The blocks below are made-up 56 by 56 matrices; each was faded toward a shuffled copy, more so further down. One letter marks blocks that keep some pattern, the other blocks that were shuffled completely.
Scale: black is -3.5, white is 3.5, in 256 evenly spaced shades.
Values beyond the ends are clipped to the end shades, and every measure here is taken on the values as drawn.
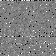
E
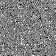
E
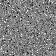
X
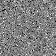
X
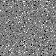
E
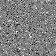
X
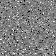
E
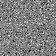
X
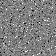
X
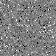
E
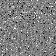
E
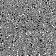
E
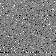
E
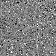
X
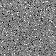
X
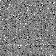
E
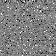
E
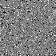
E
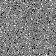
E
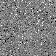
X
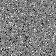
X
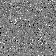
E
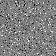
X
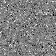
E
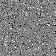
E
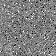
E
